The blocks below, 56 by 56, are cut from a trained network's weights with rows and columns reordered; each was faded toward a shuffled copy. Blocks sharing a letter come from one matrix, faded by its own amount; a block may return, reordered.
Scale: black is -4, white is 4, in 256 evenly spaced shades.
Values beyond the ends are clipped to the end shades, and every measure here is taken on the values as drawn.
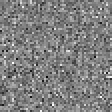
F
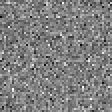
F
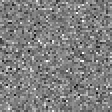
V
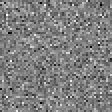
V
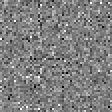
F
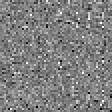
F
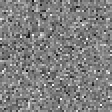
V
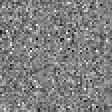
F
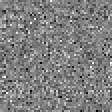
V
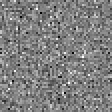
F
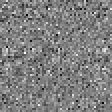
V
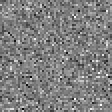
V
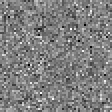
F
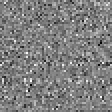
V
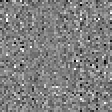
F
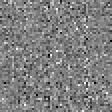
F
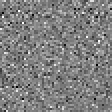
V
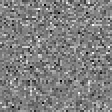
V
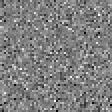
V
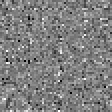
F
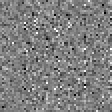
F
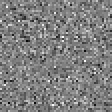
V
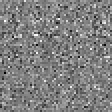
V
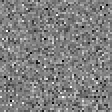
V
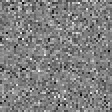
V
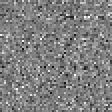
V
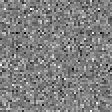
V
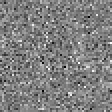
F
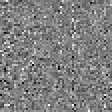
F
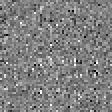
F
